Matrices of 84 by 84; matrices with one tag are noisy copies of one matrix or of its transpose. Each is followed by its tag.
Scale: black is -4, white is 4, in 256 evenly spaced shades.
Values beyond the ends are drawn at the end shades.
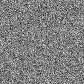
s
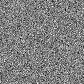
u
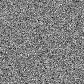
u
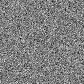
u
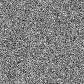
s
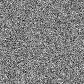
s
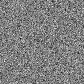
u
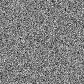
u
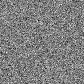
u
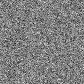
s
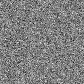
s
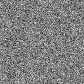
s
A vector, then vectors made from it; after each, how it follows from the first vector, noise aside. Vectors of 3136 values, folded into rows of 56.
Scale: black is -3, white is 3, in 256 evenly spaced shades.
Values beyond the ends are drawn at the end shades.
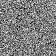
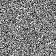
negated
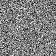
negated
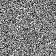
negated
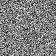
negated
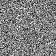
negated
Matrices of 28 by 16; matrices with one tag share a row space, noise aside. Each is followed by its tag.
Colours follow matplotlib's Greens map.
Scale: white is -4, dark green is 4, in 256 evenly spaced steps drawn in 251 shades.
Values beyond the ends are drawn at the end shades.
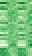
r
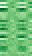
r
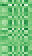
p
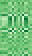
p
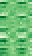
r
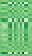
p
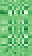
p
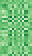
p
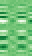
r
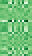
p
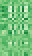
p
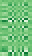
p
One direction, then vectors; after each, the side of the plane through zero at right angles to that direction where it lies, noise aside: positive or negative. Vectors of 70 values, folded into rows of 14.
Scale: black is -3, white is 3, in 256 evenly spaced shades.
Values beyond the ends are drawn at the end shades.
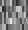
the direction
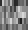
positive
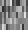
positive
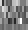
negative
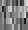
positive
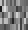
negative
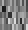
positive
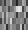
positive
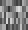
positive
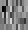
positive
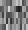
negative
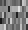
positive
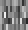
negative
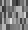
positive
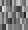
negative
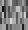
positive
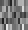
negative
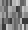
negative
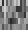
negative
